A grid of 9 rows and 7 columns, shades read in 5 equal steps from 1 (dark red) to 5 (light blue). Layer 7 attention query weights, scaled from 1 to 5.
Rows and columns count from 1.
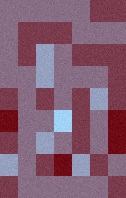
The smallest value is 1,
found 4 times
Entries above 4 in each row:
0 0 0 0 0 1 0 0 0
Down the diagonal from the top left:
3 2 4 3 2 3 1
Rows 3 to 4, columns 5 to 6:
2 2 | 3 3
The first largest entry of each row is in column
1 1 3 3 6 4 3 1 2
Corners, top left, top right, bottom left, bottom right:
3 2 2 2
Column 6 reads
2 3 2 3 4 3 3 2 3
